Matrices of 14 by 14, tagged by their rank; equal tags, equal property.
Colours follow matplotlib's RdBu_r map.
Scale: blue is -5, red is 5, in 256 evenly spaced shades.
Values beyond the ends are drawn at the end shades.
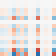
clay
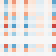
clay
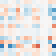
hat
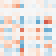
hat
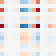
clay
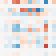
hat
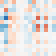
hat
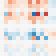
hat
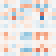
hat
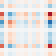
clay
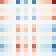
clay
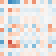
hat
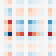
clay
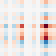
clay
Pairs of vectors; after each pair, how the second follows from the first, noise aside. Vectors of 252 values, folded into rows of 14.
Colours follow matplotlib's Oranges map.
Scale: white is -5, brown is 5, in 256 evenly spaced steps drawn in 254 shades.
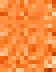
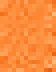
shrunk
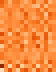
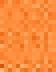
shrunk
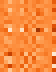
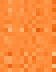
shrunk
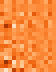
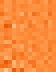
shrunk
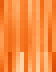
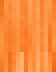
shrunk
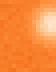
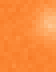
shrunk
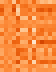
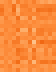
shrunk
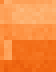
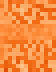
sign-scrambled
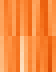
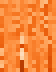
sign-scrambled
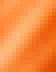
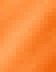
shrunk
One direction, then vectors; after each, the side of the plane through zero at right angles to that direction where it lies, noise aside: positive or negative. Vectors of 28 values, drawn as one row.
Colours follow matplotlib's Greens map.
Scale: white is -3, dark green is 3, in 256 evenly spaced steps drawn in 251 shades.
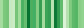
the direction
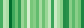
negative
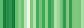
negative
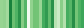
negative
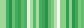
negative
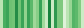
positive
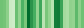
positive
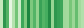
positive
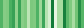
negative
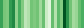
negative
